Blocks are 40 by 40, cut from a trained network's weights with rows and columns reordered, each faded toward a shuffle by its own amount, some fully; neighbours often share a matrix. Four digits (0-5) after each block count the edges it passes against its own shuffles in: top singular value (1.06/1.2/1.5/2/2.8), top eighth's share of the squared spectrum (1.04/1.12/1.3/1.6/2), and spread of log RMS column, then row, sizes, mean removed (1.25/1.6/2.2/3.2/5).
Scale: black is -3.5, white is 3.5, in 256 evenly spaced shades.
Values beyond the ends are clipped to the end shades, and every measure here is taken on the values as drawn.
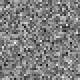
1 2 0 0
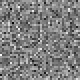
3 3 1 0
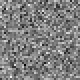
0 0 0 0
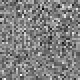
3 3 0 1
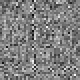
3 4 2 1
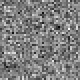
3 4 1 1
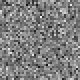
1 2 0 0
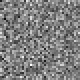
2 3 1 0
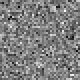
1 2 0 0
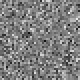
0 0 0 0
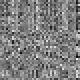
4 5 3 0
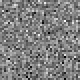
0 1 0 0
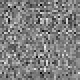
3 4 2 2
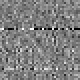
3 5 0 2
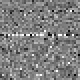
3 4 0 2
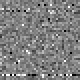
3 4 0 2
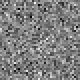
1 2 1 0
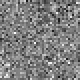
2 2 0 0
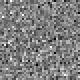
0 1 0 0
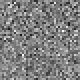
3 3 1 1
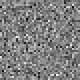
2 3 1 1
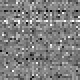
3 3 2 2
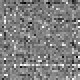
2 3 2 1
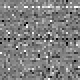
3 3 2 1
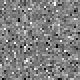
1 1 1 0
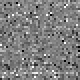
1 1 0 0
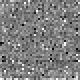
2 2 1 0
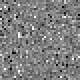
0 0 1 0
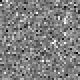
1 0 0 0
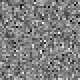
0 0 0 0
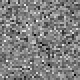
0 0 0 0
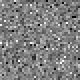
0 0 0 0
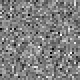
0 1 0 0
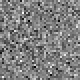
0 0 0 0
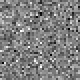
2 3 1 1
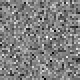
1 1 0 0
